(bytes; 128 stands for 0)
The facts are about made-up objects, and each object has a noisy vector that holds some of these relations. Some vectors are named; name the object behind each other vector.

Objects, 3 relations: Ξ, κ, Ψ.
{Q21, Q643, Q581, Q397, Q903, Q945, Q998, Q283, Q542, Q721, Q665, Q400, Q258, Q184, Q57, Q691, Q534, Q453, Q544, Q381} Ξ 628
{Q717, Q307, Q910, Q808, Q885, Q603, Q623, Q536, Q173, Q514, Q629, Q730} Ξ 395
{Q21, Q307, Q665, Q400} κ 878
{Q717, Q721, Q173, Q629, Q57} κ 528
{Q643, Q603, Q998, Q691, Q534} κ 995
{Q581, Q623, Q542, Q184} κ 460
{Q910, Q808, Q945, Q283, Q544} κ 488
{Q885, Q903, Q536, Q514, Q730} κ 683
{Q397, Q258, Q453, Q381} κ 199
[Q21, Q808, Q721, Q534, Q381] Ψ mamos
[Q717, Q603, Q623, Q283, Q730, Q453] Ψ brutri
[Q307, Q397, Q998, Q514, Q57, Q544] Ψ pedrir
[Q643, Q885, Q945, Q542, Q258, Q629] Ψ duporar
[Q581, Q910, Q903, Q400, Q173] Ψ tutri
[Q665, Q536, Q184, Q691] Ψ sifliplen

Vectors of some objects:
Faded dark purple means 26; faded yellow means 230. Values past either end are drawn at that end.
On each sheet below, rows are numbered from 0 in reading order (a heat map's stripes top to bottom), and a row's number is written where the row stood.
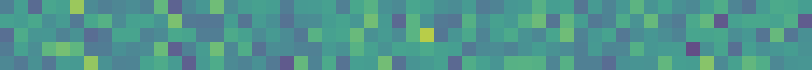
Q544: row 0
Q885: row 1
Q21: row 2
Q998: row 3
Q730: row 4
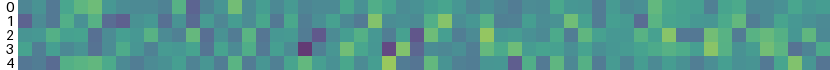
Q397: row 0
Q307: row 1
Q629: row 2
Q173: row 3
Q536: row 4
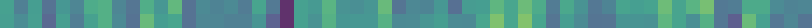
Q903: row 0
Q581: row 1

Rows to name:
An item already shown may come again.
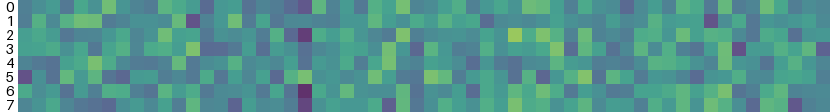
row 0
Q623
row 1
Q998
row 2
Q910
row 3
Q885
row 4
Q514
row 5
Q665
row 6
Q903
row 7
Q400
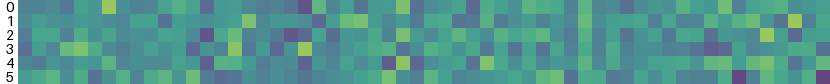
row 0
Q730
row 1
Q721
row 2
Q603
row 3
Q691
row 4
Q717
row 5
Q542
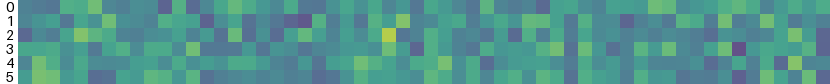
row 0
Q57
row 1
Q623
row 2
Q184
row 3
Q885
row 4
Q534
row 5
Q643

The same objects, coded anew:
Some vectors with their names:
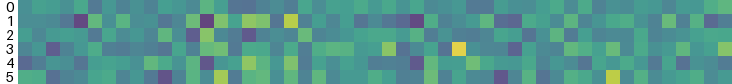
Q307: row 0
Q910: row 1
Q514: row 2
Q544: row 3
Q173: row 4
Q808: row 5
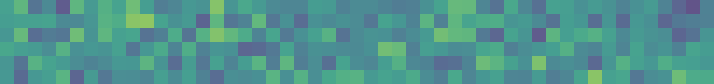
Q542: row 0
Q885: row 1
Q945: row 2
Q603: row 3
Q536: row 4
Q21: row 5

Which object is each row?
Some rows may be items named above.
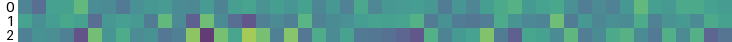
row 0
Q665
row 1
Q514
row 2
Q910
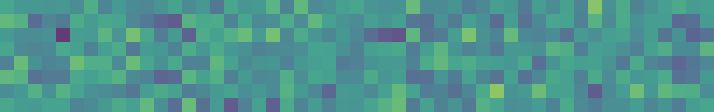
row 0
Q721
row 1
Q623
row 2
Q581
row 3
Q717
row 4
Q629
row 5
Q623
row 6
Q691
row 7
Q730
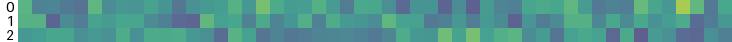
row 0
Q184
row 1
Q623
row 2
Q643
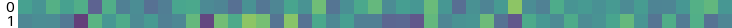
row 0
Q534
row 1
Q910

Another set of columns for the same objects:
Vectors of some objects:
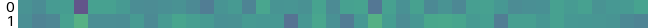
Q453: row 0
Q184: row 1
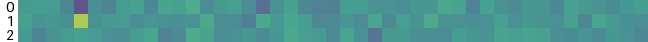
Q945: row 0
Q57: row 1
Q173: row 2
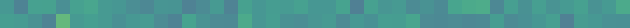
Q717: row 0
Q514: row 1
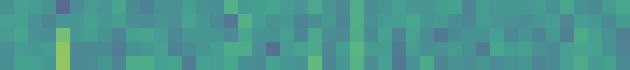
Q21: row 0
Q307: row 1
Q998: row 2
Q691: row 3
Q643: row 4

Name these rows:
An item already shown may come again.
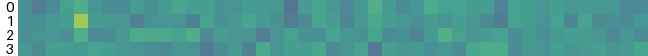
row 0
Q184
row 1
Q536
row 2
Q542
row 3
Q717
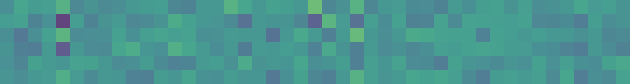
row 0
Q534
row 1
Q910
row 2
Q184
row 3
Q581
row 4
Q730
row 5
Q665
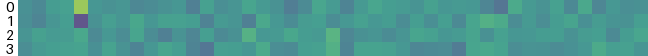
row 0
Q536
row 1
Q623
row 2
Q721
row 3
Q603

